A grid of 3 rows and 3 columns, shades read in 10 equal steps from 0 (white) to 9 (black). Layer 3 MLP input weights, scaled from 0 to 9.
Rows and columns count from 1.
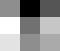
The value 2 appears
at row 2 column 3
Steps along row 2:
up down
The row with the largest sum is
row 1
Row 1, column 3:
6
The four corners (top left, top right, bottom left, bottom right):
4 6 1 3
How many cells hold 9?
1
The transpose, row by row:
4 0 1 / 9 5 4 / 6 2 3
